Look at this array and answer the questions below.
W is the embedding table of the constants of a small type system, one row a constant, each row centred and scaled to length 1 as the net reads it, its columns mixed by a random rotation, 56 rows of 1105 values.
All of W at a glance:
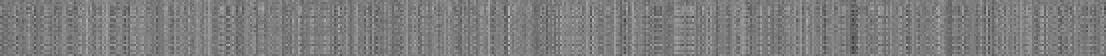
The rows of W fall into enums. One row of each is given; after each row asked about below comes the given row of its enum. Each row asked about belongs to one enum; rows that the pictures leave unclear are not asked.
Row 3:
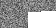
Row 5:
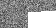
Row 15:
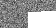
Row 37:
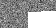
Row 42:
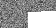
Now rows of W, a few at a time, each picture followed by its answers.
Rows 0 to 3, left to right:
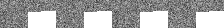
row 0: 5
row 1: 37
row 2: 5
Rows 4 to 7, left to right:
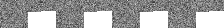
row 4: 42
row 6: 42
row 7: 3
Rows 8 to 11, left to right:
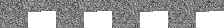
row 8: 3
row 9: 3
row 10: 42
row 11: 42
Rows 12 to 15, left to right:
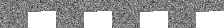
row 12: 37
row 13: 3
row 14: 42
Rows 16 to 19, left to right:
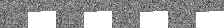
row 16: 5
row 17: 5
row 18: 37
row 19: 42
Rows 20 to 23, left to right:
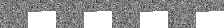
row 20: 37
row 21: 37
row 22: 37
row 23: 5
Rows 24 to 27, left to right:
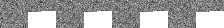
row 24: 42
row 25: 15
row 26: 15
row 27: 3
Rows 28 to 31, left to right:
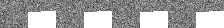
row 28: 5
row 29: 37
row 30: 3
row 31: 15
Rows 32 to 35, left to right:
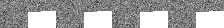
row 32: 5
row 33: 42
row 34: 5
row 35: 15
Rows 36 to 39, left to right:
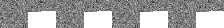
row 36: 42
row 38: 42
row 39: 37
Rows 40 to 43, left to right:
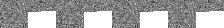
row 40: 42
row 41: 5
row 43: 37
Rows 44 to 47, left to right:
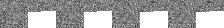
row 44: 5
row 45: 5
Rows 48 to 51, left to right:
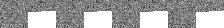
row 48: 42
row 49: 37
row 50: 37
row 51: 5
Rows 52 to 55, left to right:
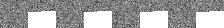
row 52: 37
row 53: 42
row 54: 5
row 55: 3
